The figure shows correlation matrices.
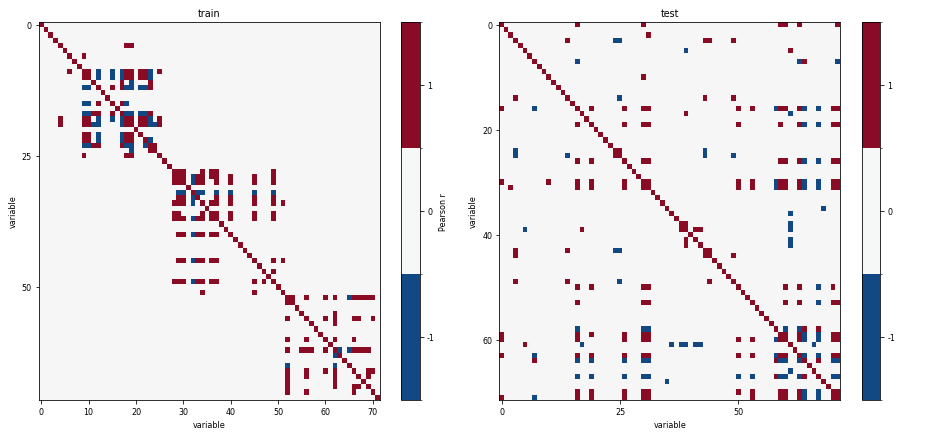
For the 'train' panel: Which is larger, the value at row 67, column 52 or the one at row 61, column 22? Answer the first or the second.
the first
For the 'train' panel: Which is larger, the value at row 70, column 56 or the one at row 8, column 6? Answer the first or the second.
the first
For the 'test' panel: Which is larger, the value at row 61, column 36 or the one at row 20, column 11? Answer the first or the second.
the second
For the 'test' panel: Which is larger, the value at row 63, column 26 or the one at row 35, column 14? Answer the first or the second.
the first
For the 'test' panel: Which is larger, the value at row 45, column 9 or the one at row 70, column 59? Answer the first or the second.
the second
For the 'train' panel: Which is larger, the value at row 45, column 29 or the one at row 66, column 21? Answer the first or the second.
the first
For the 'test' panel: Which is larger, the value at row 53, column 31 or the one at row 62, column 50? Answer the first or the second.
the first
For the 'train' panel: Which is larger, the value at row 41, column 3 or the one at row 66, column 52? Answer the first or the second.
the second
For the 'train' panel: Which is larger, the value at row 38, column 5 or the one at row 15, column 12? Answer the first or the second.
the second
